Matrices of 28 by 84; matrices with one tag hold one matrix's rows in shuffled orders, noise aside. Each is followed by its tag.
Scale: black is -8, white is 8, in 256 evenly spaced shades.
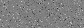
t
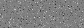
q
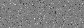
q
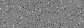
t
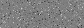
t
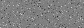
t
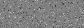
q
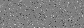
q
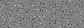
q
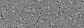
t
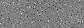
t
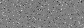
t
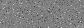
t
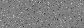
t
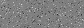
t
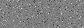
t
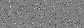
q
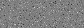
q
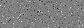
t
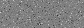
t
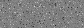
q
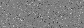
t
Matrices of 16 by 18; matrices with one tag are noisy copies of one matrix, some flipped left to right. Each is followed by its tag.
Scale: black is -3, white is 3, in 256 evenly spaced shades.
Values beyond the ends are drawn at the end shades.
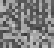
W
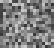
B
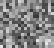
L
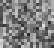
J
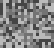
W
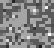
B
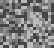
B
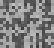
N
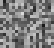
N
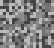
N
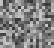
N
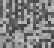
W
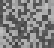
J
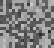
L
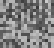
W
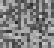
W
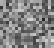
L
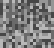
W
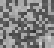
L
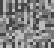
W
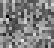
W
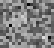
B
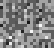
W
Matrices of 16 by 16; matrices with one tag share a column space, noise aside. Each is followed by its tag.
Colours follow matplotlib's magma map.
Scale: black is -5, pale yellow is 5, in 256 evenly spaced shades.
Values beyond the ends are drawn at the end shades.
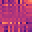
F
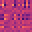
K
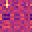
K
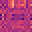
K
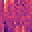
F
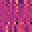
F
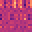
K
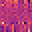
F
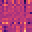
F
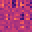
K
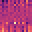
F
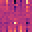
F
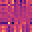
F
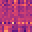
F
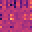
K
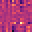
F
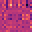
K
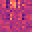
K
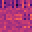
K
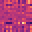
F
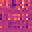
K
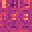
K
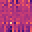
F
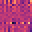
F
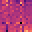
F
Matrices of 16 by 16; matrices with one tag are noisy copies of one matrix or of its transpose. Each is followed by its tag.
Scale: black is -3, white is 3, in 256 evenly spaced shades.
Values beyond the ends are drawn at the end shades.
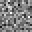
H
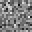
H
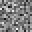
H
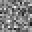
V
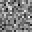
H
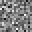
H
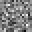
V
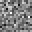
H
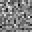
H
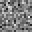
H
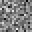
H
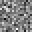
H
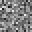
H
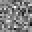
V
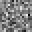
V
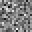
H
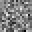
V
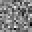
V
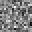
V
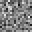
H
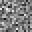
H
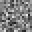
V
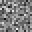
H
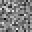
H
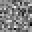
V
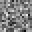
V
